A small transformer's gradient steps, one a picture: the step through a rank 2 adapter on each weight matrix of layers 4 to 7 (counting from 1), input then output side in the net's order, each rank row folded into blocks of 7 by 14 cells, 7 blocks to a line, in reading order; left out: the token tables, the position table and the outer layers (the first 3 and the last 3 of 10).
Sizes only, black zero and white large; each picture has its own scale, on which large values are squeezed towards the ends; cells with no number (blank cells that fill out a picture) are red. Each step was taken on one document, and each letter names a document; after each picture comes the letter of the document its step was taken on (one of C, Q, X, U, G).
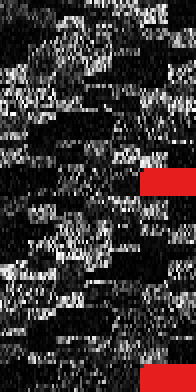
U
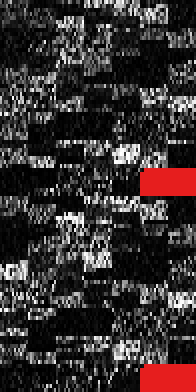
U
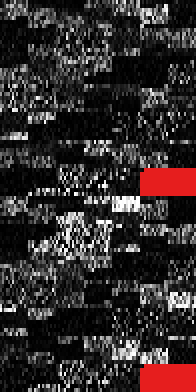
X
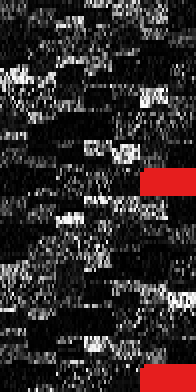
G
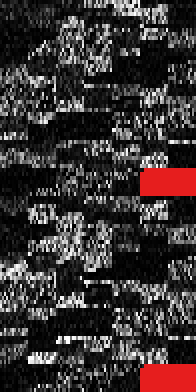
U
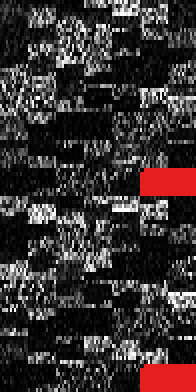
G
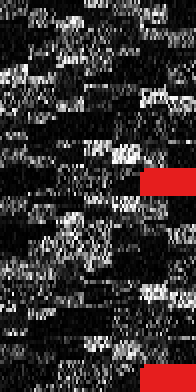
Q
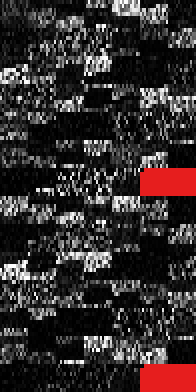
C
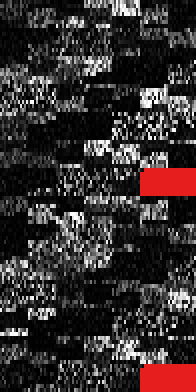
X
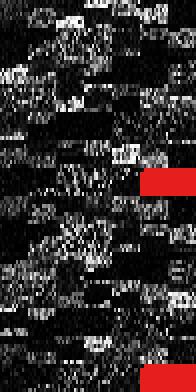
X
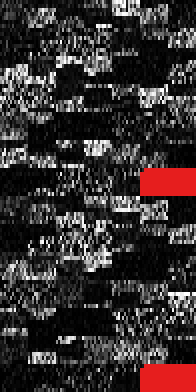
C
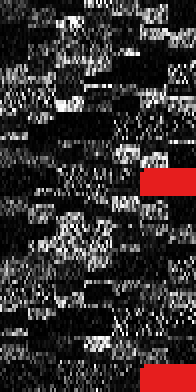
X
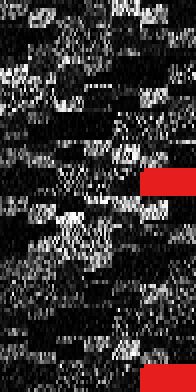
X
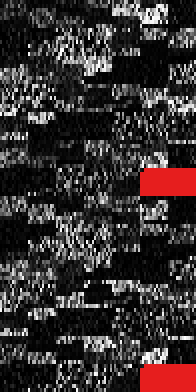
U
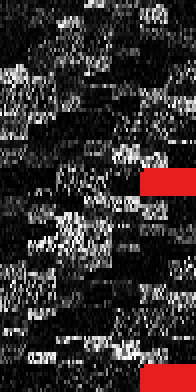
U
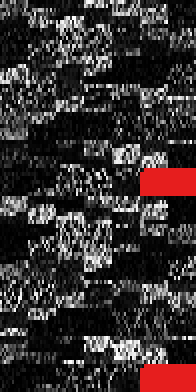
C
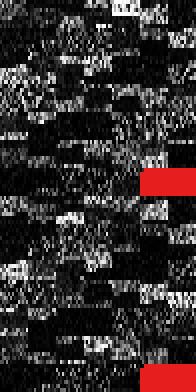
C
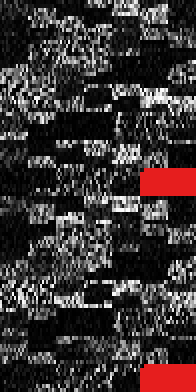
G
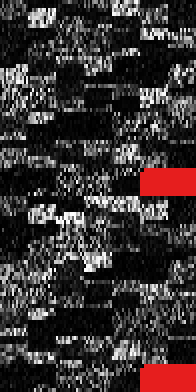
G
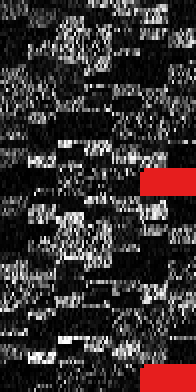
U
